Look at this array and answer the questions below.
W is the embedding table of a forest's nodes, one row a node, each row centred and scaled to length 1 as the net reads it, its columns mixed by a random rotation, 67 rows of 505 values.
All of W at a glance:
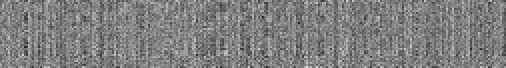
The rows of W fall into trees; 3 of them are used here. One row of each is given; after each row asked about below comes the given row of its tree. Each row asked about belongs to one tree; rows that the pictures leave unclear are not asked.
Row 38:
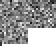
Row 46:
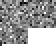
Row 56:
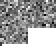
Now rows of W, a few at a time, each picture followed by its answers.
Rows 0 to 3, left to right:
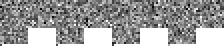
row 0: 46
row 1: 46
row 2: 56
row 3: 56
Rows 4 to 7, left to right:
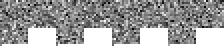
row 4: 56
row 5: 38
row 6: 56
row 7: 38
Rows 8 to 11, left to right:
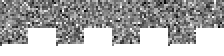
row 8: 38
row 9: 56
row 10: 38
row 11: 56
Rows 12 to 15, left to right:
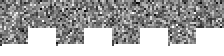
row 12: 46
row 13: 56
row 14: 46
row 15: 38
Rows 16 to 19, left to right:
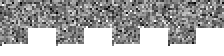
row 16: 46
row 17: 46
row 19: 46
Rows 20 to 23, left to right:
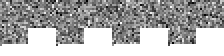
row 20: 38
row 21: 46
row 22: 56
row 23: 46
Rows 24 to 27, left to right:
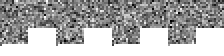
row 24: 56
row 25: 38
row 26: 46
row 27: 38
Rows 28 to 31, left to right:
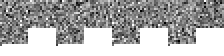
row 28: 56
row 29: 46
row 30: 56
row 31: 38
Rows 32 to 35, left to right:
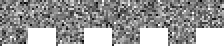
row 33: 56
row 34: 56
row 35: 38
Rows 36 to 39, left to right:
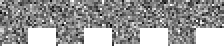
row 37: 56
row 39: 46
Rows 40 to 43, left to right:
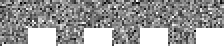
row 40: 46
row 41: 38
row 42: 46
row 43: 38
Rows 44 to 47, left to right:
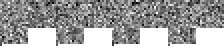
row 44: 38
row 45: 46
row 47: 46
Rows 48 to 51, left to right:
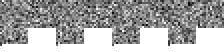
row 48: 38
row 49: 38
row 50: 46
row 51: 46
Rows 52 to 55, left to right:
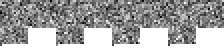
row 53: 46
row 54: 46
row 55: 46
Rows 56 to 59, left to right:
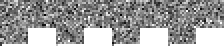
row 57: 56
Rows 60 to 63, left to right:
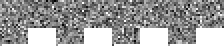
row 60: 38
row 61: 56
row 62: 46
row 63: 56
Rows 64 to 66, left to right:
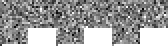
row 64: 38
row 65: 46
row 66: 56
